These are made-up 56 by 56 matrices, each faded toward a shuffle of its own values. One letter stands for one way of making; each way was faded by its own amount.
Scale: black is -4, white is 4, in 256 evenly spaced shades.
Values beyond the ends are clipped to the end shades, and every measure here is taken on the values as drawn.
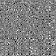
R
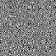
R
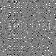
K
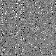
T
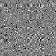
R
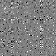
K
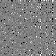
K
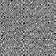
R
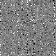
T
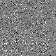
T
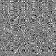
R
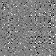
K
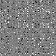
K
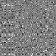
R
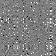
K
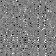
K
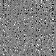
T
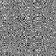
R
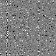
T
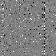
K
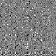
R
